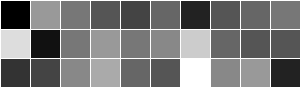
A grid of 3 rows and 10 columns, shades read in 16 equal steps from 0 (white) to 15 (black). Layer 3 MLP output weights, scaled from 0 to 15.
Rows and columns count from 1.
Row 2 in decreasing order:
14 10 10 9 8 8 7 6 3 2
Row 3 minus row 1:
-3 5 -1 -5 -2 1 -13 -3 -3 5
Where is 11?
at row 1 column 5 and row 3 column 2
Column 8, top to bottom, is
10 9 7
